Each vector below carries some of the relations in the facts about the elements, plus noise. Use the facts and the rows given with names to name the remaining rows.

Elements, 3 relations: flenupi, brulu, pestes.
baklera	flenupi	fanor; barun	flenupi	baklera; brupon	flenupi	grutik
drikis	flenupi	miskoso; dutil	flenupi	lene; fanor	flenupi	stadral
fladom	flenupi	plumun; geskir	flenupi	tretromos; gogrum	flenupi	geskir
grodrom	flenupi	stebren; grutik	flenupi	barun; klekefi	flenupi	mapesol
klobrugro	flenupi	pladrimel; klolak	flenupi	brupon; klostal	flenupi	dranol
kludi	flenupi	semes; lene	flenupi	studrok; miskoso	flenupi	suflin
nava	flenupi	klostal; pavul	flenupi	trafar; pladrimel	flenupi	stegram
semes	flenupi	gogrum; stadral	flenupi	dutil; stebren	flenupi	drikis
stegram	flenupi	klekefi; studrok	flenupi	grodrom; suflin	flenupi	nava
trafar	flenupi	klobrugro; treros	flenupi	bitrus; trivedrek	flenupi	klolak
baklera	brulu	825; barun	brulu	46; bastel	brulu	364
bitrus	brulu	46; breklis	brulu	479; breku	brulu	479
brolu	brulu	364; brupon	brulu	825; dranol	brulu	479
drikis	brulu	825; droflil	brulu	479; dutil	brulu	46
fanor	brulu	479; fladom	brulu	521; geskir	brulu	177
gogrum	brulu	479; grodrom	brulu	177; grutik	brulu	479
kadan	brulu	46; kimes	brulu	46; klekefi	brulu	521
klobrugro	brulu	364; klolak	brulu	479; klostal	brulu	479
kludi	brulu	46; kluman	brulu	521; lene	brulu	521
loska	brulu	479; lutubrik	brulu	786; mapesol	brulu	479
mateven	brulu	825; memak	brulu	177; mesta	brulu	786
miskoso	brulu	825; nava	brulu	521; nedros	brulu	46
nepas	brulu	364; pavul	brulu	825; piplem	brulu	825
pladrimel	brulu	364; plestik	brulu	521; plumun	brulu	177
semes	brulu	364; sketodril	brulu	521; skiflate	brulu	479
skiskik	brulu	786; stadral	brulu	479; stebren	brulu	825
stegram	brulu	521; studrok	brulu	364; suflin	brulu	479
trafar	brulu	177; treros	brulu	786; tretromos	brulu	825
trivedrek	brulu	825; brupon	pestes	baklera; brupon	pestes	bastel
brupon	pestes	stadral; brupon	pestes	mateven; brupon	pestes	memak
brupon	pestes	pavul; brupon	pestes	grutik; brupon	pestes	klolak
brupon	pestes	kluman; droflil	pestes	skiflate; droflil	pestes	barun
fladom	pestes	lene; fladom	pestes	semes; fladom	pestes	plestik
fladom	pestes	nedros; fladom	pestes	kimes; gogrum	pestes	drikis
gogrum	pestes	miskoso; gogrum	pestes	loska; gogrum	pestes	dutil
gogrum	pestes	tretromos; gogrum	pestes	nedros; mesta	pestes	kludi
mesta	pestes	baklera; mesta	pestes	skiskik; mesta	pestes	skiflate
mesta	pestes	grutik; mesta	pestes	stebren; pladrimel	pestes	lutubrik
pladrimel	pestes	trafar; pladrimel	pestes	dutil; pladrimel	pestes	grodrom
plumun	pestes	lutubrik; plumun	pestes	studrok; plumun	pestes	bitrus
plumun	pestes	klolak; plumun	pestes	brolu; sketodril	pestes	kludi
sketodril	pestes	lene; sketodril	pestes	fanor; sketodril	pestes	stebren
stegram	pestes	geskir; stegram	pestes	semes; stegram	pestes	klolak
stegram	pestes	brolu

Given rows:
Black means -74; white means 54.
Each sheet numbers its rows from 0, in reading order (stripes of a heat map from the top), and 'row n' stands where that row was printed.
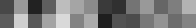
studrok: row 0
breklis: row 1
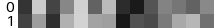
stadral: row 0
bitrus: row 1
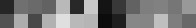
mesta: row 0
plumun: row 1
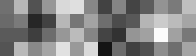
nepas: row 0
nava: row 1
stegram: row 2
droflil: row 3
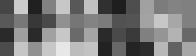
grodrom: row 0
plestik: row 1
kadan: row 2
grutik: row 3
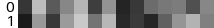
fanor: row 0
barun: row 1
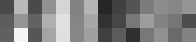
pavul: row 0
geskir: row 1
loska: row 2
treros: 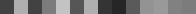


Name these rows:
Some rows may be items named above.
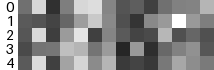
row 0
pladrimel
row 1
stegram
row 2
gogrum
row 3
kludi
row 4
trafar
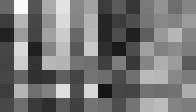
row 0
loska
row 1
pavul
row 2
barun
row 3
grodrom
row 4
nedros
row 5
lene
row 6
skiflate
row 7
lene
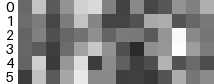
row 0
nepas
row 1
semes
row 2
fladom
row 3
stegram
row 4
gogrum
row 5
trivedrek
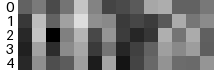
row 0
semes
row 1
trivedrek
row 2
dutil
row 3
kimes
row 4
stebren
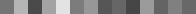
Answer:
tretromos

